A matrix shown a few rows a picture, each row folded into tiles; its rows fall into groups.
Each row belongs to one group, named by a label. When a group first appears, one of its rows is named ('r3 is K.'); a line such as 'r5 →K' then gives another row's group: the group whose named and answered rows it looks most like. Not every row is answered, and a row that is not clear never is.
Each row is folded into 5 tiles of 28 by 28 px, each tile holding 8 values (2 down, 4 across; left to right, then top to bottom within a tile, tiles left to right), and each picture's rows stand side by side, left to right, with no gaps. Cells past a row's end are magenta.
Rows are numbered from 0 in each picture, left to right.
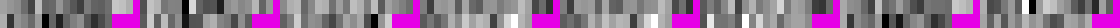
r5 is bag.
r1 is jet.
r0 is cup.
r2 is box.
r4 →bag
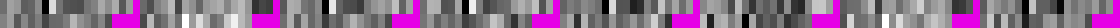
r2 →jet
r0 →jet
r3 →jet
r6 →bag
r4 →jet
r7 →jet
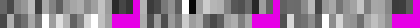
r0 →bag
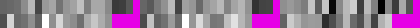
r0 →bag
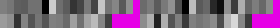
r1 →jet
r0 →jet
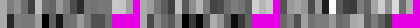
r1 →cup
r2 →jet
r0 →cup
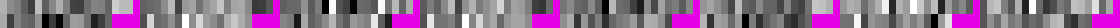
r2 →jet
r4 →jet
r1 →bag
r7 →jet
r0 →cup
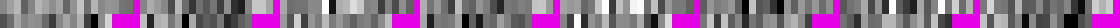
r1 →cup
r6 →jet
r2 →box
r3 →cup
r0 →box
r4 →box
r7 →cup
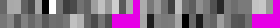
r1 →cup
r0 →jet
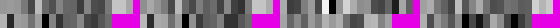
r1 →cup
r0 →cup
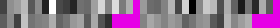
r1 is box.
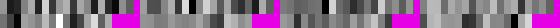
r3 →box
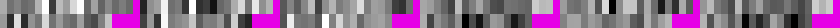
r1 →jet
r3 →cup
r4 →box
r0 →box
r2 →bag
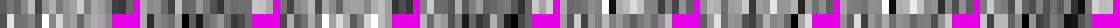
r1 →cup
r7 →cup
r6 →box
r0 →bag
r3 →cup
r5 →box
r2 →bag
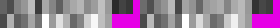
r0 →bag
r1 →bag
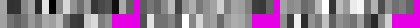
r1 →bag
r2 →box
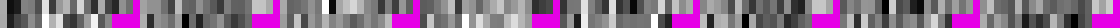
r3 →bag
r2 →box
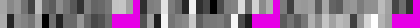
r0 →cup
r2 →bag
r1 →jet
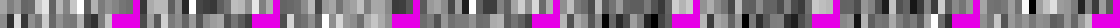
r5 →cup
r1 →jet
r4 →cup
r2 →bag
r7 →box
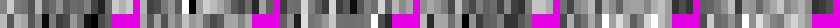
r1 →box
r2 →jet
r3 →cup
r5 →bag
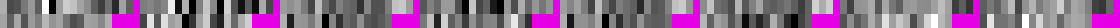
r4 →cup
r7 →bag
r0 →box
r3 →jet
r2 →cup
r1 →box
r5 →cup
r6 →bag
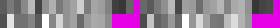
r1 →bag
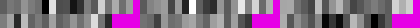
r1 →jet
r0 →jet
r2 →cup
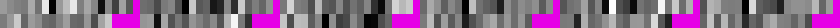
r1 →jet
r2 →cup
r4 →jet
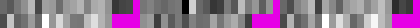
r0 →bag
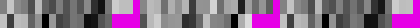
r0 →cup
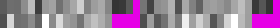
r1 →bag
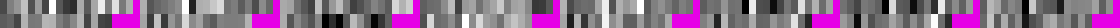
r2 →cup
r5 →jet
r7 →jet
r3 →bag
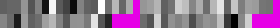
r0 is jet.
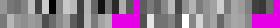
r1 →bag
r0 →box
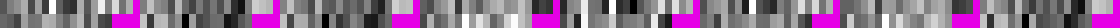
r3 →bag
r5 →jet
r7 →cup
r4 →jet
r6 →bag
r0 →jet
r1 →cup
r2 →cup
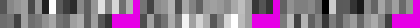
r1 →bag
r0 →jet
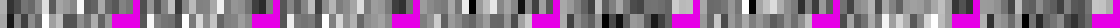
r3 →box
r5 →box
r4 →cup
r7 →cup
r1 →bag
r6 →bag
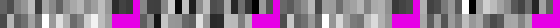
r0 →bag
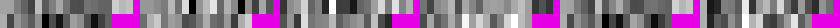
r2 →jet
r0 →cup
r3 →bag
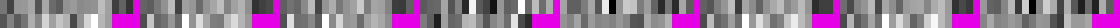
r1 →bag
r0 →bag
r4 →box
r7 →box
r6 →bag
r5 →bag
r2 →bag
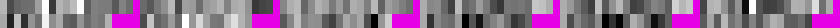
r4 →cup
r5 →jet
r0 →box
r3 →cup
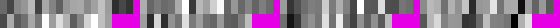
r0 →bag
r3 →box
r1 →box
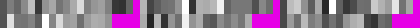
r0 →bag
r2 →jet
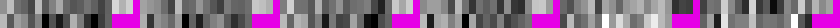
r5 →jet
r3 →cup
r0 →cup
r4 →bag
